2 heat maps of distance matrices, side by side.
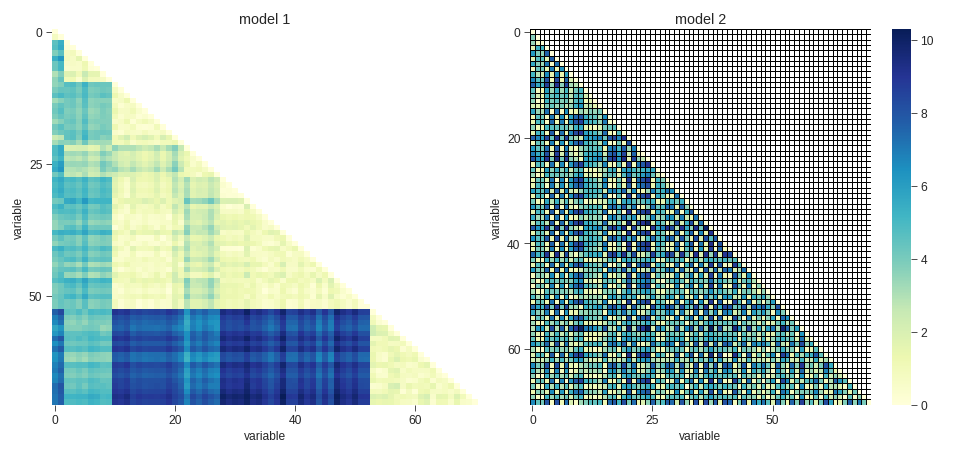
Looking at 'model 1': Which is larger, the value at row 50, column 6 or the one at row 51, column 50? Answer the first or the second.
the first
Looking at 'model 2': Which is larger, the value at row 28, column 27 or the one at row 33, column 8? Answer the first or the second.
the first
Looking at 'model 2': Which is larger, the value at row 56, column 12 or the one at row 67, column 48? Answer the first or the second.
the first
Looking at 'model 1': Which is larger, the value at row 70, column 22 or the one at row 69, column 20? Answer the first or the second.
the second
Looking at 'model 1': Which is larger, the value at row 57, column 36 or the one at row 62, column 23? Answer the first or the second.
the first
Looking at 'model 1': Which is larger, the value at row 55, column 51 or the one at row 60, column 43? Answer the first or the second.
the second
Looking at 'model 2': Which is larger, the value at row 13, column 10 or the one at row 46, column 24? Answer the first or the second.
the second
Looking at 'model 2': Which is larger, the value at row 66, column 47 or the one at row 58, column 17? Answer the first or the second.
the second
